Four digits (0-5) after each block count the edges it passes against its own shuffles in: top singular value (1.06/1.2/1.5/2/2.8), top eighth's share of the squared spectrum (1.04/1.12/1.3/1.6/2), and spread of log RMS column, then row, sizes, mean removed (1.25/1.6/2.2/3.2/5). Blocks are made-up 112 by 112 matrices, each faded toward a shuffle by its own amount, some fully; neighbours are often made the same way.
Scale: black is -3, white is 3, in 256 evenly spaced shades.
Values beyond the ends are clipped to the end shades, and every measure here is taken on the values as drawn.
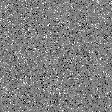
3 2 1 1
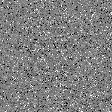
3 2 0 1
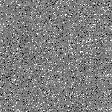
3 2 1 1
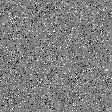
2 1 0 0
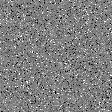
2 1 0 0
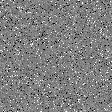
0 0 0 0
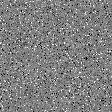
3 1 0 0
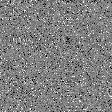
3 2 1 1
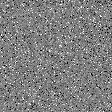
2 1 0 0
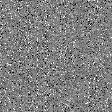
1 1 2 0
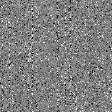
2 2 3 0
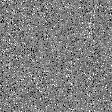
0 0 1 0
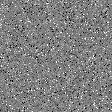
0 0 0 0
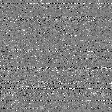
2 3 0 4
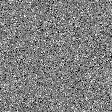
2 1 0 0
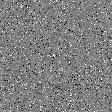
0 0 0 0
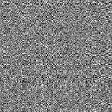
5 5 3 3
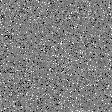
2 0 0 0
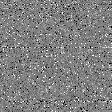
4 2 1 2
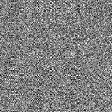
4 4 2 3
